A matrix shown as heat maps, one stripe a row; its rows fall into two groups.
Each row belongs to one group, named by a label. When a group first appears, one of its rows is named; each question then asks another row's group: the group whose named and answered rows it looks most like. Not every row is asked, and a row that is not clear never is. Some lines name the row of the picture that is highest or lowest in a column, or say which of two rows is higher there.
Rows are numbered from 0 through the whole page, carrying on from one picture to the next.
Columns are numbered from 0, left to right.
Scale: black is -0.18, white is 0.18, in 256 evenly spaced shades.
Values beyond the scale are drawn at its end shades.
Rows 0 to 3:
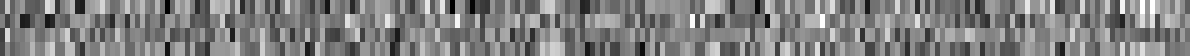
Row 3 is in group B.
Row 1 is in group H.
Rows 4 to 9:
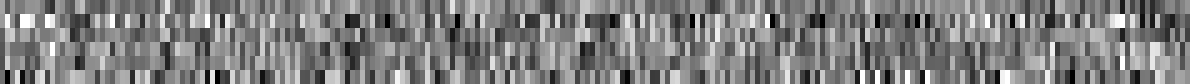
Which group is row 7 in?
B
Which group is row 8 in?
B
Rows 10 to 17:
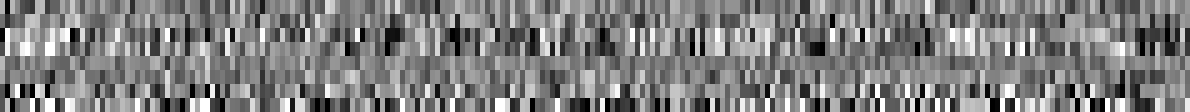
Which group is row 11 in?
B
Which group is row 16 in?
H
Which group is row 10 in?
H
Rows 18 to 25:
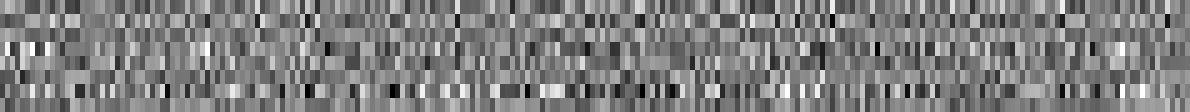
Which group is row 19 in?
B
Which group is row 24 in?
B
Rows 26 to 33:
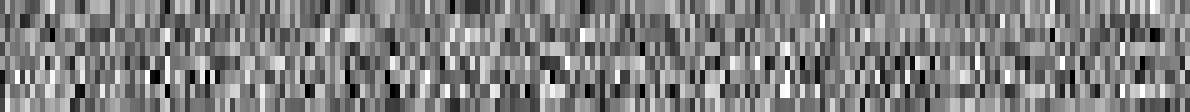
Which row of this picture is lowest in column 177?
32
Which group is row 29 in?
B
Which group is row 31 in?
H
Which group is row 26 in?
B
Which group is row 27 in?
H
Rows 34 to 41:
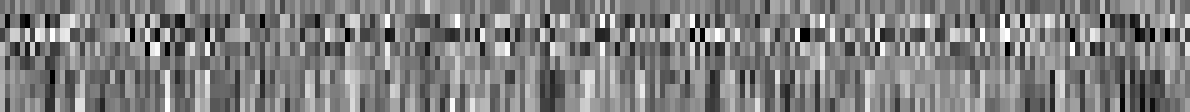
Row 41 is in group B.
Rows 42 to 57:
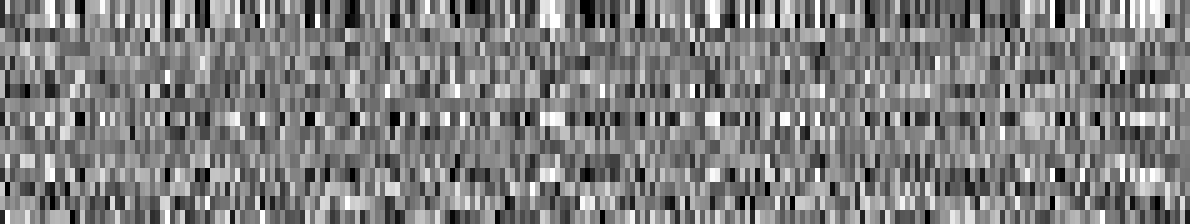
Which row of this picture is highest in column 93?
56
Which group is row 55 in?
H
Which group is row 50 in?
B
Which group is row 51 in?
H
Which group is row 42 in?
B
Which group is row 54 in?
B
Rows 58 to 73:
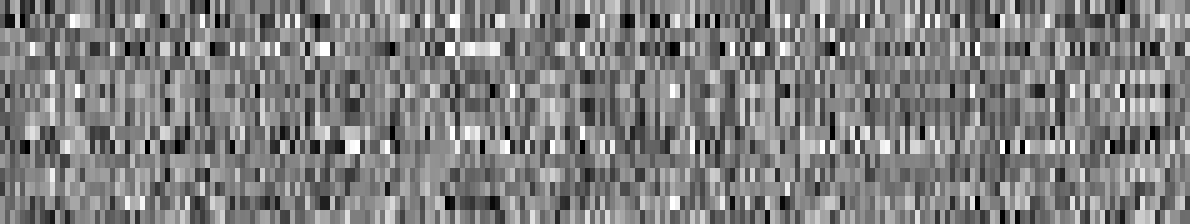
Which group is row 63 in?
B
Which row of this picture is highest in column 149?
72
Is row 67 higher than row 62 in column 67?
No
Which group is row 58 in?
H
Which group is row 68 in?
H
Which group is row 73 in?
H
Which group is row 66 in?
B
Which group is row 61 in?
B
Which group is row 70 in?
B
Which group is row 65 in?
B
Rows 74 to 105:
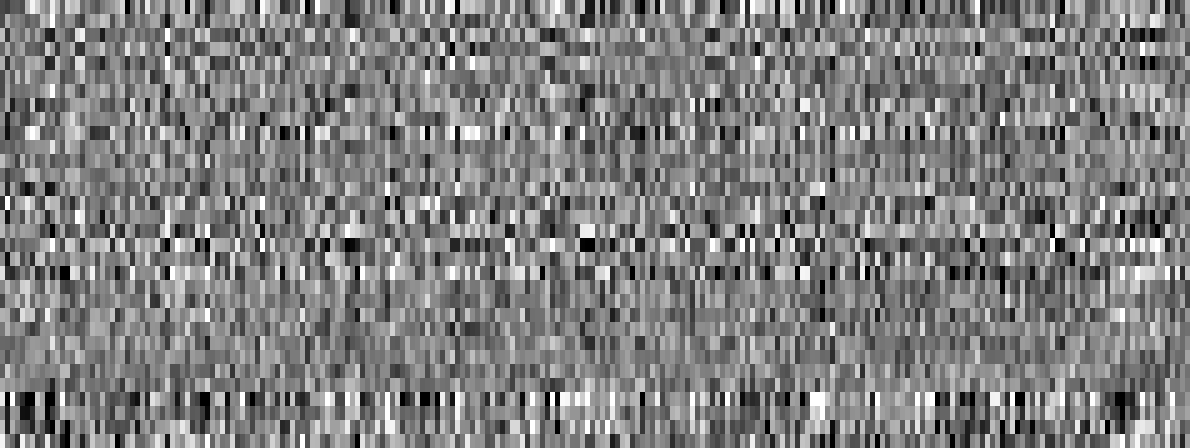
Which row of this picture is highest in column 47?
91
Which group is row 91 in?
B
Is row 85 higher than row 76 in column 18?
Yes
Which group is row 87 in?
H
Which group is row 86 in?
B
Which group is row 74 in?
B
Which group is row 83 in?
B
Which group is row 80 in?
B
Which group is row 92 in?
H
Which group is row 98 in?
B
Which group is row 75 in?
B
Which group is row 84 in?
B
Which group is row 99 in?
B
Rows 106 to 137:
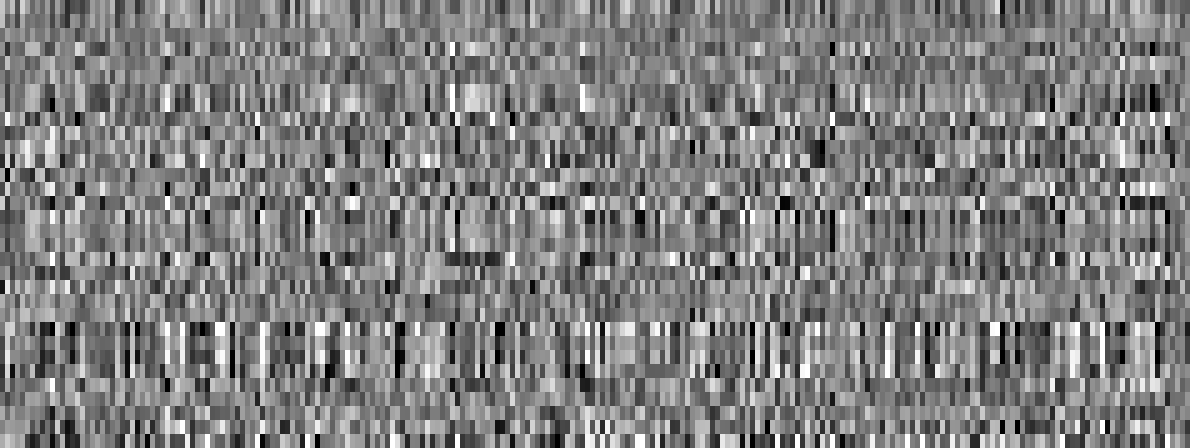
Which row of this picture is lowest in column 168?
137
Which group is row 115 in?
B
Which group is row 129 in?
H
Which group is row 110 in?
B
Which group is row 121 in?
B
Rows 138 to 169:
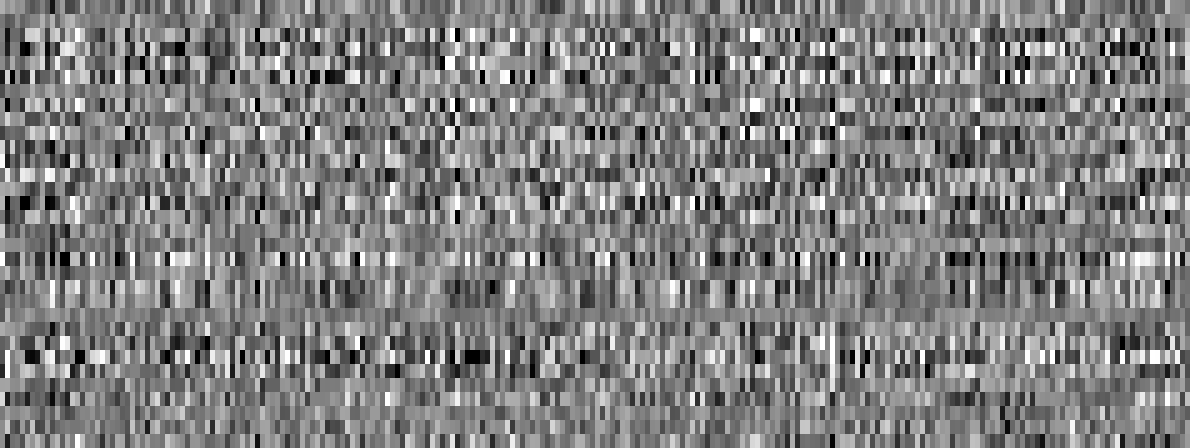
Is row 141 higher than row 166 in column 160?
No
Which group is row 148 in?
H
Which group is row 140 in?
B
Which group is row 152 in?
H
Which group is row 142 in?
B
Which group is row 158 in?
B
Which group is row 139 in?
H
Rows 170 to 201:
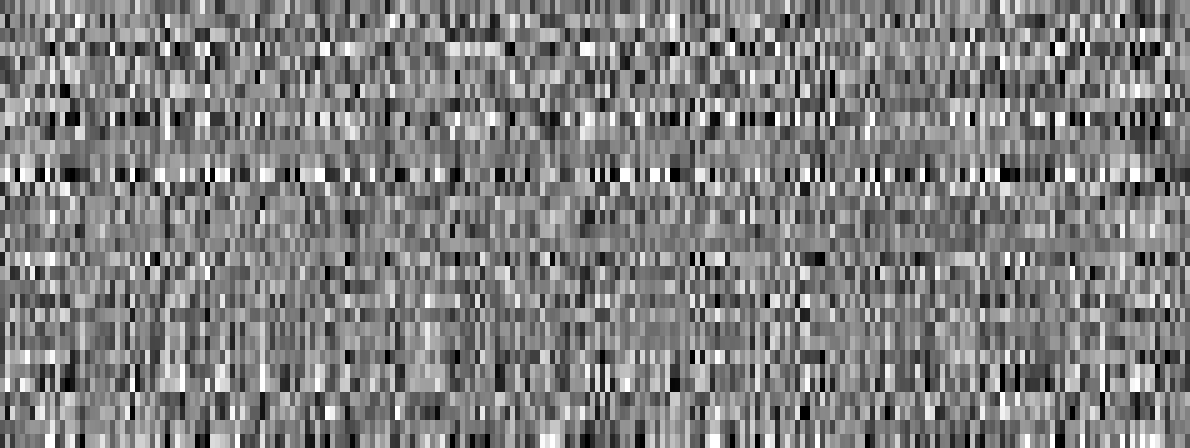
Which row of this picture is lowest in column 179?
171
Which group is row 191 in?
H
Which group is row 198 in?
H
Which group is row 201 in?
B
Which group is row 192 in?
H
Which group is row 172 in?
B
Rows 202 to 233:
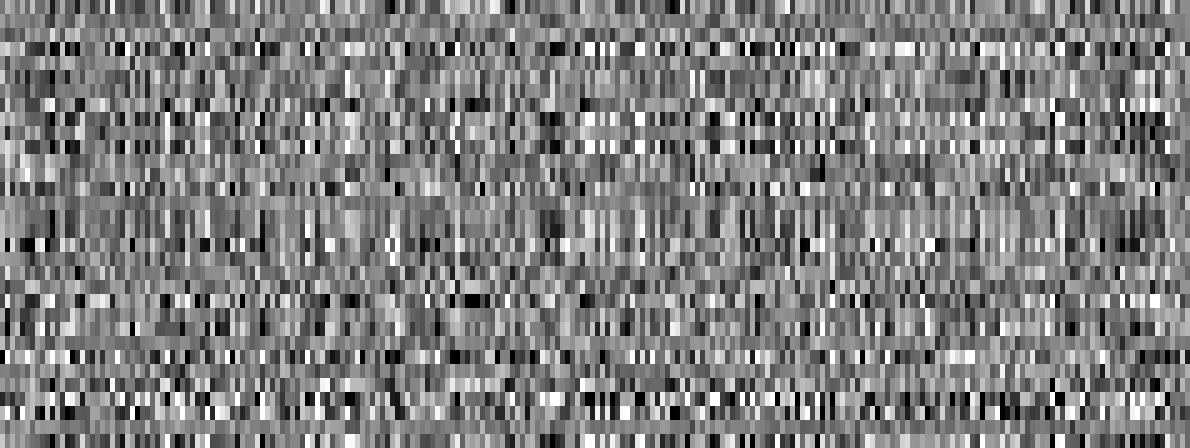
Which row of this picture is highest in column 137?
230
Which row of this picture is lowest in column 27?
231
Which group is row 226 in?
H
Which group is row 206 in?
H
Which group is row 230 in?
B
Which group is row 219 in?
H
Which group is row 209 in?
B
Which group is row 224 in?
H
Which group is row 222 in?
B
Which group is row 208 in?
H
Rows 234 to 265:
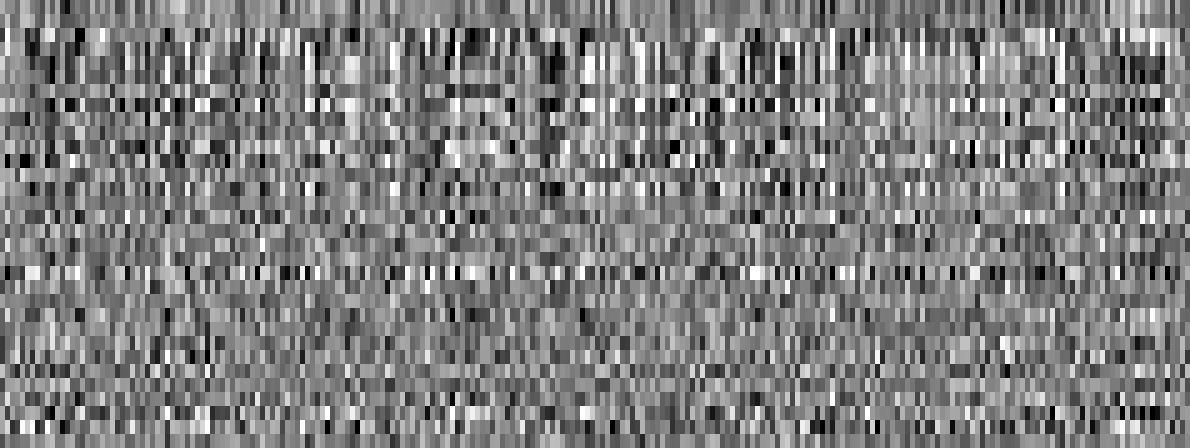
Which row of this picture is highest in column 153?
246
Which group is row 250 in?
B
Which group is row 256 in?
B
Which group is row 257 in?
B
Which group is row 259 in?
H
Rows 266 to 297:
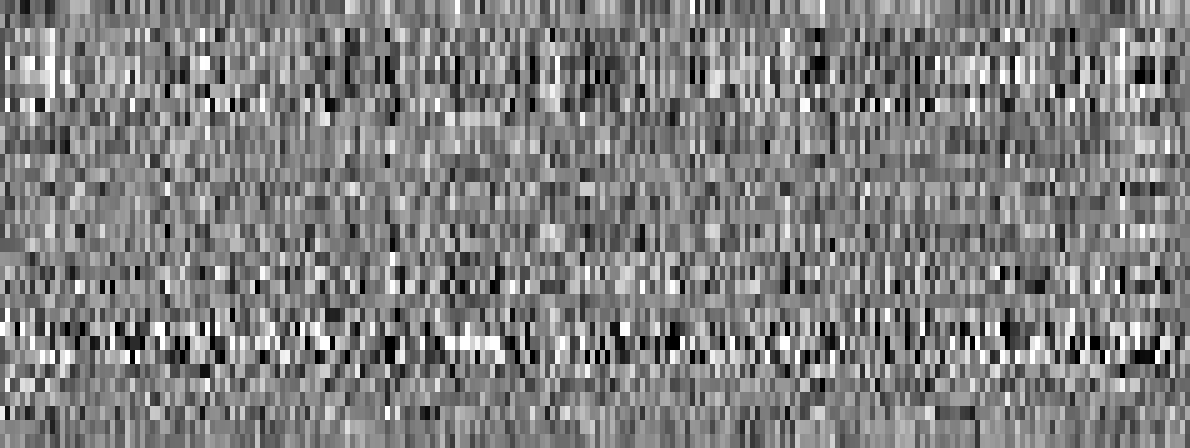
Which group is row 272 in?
B
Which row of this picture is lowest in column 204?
266
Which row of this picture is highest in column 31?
289
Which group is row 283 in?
B
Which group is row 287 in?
B
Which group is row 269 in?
B
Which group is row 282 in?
B
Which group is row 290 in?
B
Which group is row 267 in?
H
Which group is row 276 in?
H
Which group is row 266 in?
H
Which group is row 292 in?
H
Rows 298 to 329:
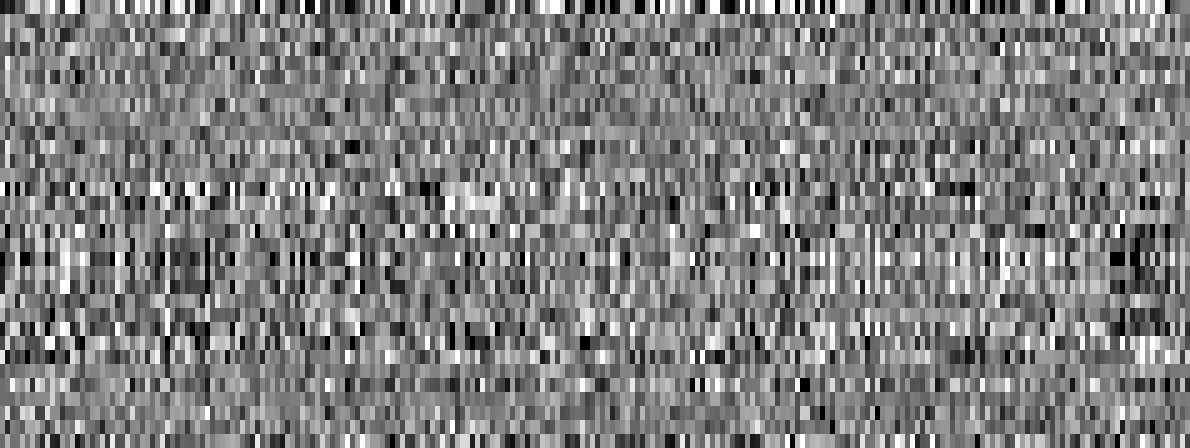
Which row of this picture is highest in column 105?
316
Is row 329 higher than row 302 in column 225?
Yes
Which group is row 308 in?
B
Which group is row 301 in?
H
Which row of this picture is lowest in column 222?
316
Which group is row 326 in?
B
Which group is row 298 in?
B
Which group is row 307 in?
H
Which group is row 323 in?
H
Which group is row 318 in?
H
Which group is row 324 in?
B
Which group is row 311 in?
H
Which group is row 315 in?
H
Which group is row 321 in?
H
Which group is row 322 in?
B
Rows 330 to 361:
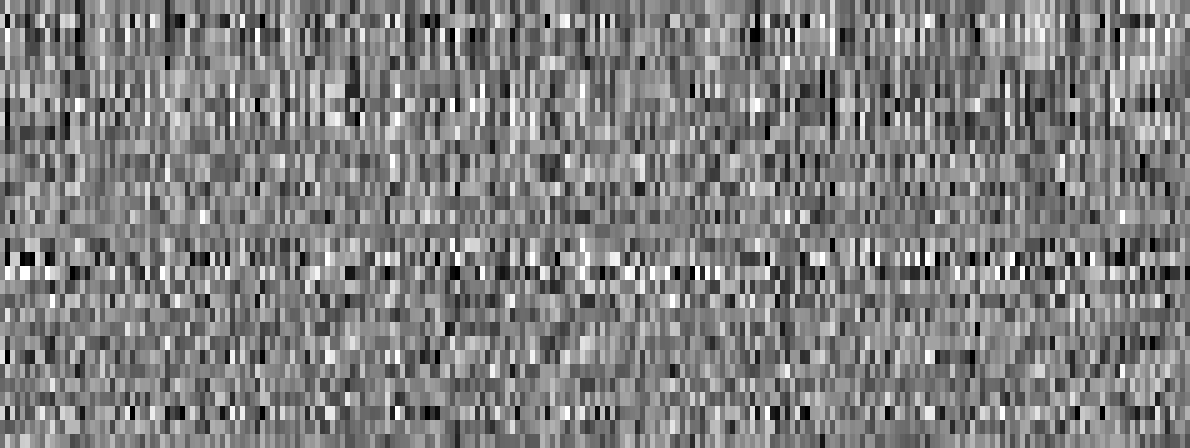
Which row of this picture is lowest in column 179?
337
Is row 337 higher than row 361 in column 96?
Yes
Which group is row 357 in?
B
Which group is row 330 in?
B
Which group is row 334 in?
B
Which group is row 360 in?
B
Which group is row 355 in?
H
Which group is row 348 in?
H
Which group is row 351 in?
B
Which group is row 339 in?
H
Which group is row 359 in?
H
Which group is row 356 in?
B
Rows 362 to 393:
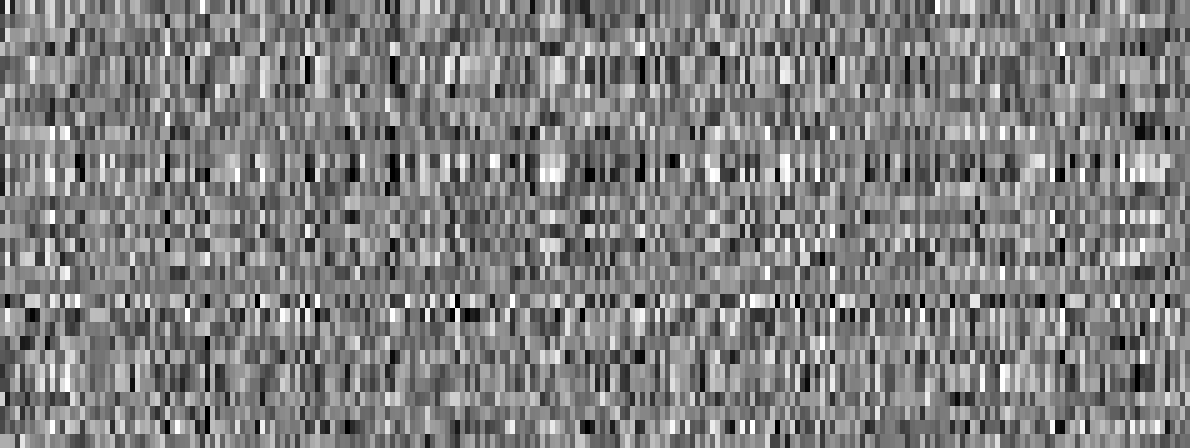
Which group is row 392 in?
B
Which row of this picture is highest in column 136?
373
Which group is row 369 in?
H
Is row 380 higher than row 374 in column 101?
No
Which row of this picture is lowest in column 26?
389
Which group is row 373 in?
B
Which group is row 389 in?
H
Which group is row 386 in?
H
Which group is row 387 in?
B
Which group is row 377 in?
B
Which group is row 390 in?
H
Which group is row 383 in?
B
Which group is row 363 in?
B
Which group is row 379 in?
B
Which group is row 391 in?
H
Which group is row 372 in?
B
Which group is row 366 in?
B
